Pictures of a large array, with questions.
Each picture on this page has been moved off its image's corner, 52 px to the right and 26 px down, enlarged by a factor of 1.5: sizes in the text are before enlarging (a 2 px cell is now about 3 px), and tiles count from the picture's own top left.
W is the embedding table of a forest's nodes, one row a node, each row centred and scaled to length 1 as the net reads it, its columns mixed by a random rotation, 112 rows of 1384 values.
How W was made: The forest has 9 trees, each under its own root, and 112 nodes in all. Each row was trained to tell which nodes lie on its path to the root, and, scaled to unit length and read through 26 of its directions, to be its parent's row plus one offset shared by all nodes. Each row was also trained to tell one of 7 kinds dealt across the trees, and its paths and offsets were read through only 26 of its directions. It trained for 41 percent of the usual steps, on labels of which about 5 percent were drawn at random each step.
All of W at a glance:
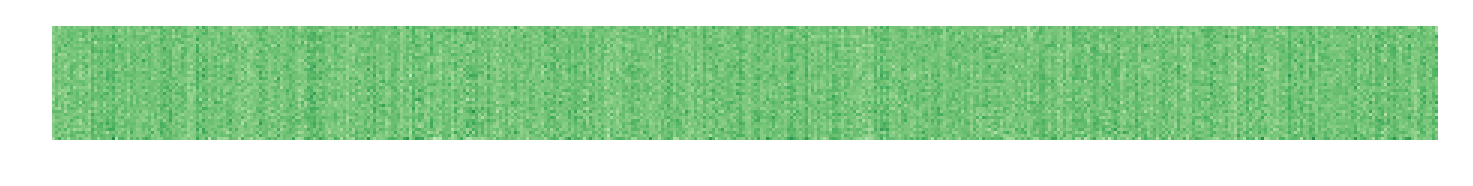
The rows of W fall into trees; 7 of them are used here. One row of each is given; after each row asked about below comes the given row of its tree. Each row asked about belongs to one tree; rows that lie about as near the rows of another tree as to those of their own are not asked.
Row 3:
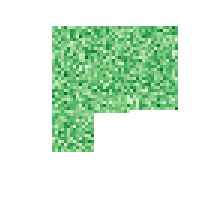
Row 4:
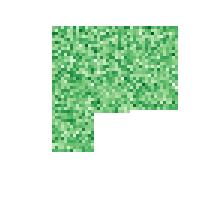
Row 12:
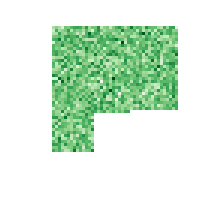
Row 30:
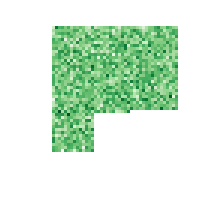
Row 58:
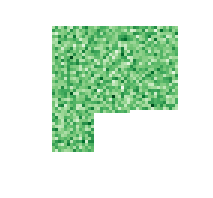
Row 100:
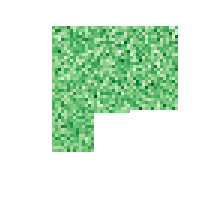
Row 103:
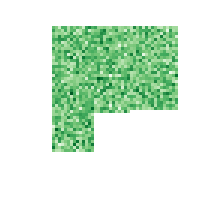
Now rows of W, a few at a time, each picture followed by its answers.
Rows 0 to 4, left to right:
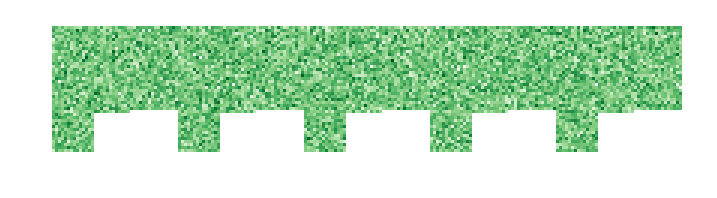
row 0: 3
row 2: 103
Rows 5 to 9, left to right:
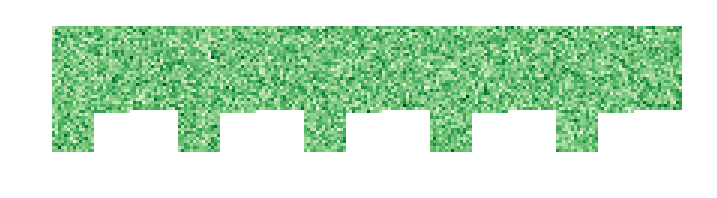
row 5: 3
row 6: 3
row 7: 4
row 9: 4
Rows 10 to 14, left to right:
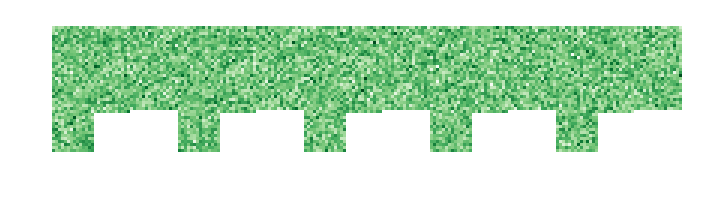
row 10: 12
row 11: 12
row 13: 58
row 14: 103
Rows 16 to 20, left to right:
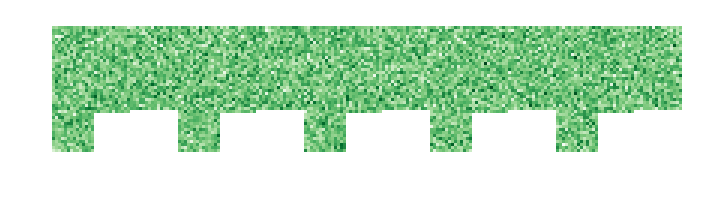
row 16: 100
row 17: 4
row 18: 100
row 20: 103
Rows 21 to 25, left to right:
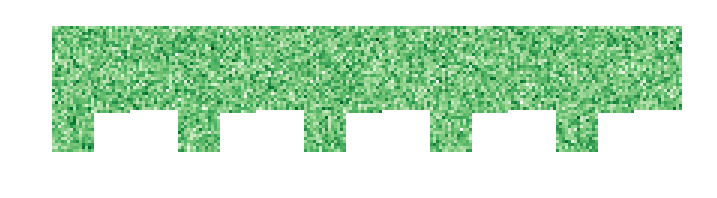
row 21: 100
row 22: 12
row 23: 58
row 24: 58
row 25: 12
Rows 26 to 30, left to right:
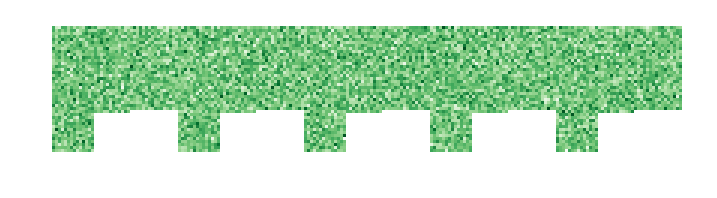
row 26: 103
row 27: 100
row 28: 3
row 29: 58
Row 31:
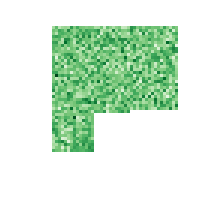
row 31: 12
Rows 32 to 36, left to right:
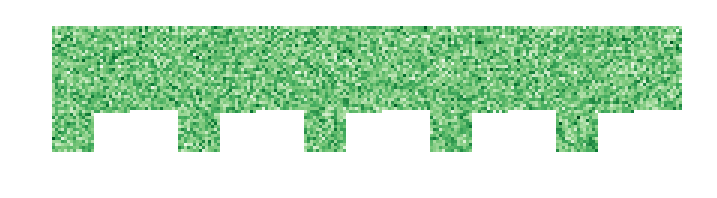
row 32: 103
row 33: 103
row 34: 3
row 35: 103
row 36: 12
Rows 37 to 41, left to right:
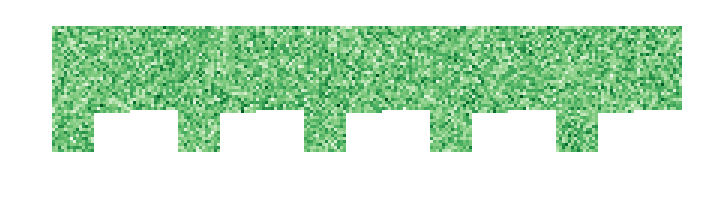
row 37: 3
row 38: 4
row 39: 58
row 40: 58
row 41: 3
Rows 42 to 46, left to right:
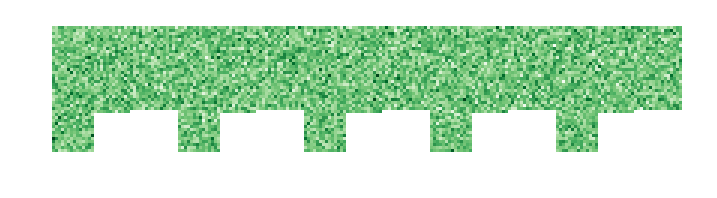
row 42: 103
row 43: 3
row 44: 12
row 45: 12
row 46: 58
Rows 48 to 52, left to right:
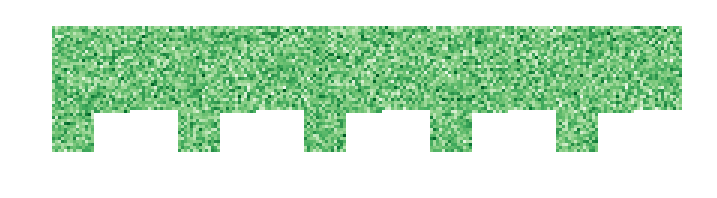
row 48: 103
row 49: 12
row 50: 12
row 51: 103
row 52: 12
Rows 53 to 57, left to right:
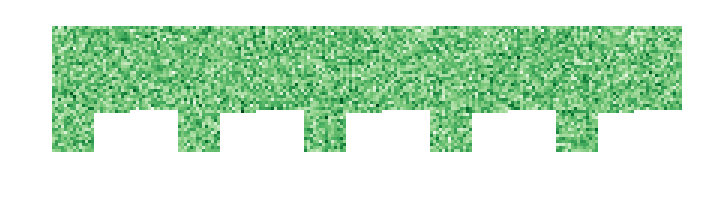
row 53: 58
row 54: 4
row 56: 100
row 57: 30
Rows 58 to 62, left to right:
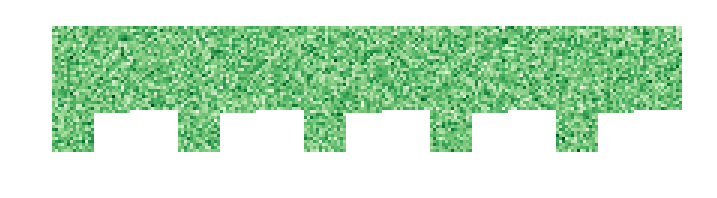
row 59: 3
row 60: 103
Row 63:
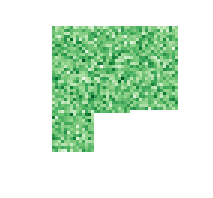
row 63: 103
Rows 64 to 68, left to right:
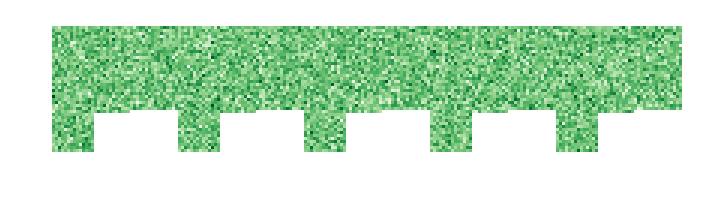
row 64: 3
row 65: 3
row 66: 3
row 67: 4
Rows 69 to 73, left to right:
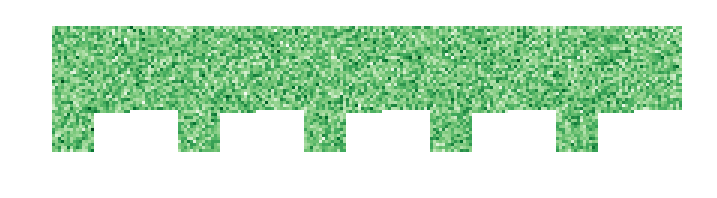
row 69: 30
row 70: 12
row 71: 3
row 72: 103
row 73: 103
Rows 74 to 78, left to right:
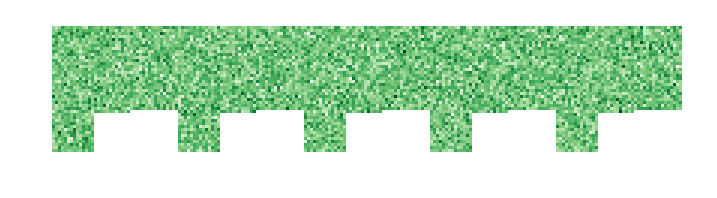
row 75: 30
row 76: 58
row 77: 58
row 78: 4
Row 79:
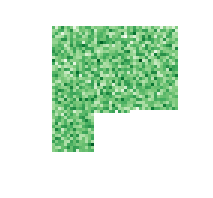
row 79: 103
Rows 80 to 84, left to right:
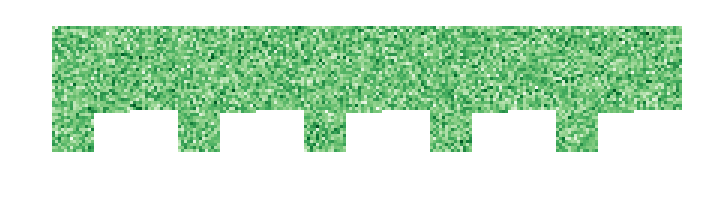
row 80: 100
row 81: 3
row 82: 3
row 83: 12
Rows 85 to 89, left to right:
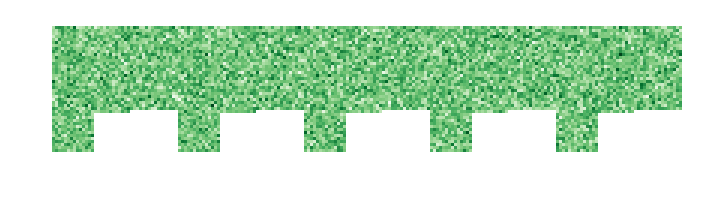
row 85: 58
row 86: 58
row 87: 3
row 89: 103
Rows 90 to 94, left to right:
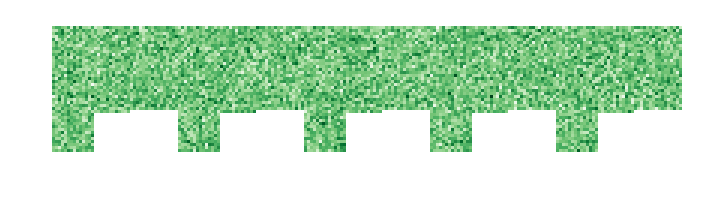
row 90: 4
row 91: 58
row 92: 103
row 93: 12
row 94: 12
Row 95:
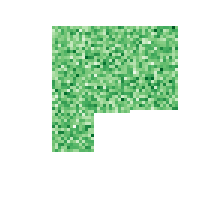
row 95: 3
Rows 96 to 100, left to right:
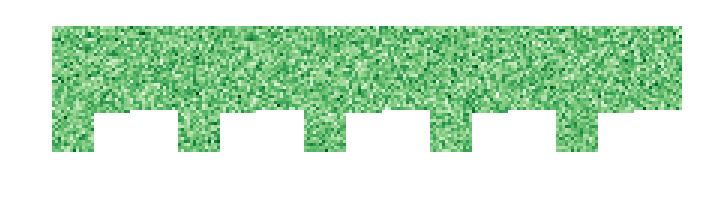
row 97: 58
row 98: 12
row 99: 12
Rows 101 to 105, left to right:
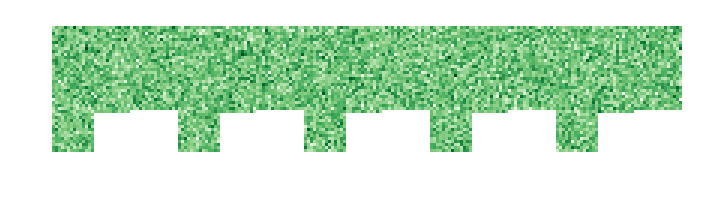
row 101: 58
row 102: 103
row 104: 12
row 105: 3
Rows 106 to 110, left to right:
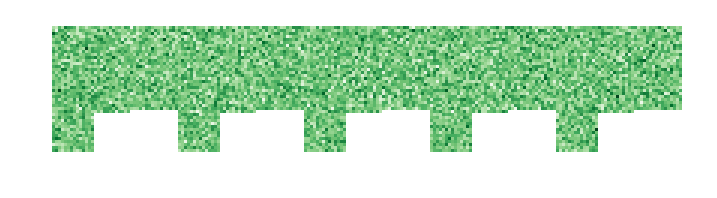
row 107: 3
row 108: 12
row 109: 58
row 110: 30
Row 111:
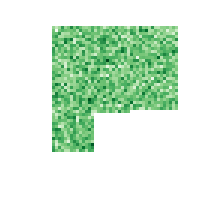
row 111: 103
